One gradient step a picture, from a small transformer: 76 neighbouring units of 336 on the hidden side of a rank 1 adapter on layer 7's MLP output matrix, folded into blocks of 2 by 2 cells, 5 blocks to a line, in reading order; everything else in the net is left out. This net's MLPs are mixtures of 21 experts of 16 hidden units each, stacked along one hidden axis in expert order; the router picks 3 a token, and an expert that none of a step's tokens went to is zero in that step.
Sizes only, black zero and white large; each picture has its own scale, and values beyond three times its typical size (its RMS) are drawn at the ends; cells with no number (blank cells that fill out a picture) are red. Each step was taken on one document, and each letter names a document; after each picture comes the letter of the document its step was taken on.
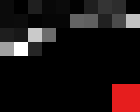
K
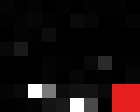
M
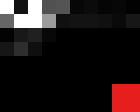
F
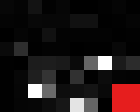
M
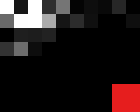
F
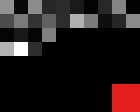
F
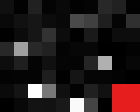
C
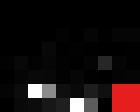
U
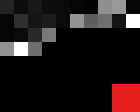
K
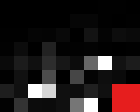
U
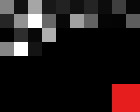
M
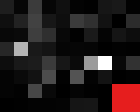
C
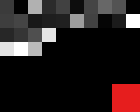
K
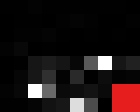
M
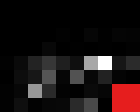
U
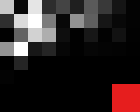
F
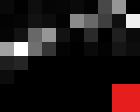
K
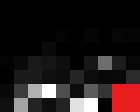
U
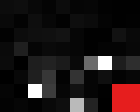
M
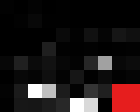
U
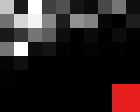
F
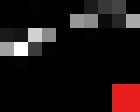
K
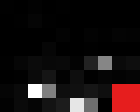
M
